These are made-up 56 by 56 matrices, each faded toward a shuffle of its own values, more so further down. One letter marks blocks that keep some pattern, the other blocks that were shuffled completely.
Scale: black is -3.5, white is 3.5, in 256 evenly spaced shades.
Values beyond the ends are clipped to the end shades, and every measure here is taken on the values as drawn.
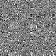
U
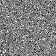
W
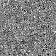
W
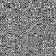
U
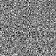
U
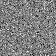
W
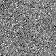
W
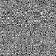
U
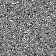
W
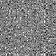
U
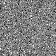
W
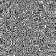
U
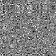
U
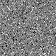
W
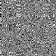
U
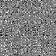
U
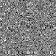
U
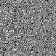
U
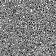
W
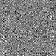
U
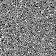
W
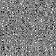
U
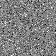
W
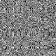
U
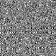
U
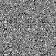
U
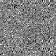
U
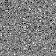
U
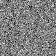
W
